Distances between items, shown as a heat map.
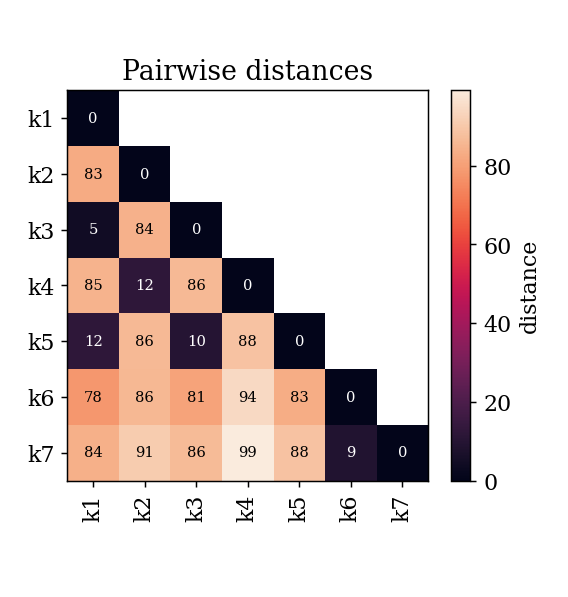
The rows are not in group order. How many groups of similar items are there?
3
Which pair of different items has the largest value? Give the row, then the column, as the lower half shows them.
k7, k4
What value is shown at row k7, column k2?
91
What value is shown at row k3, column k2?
84
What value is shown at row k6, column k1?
78
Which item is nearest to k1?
k3
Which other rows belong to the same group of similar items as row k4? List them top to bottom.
k2
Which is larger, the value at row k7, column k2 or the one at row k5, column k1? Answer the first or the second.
the first
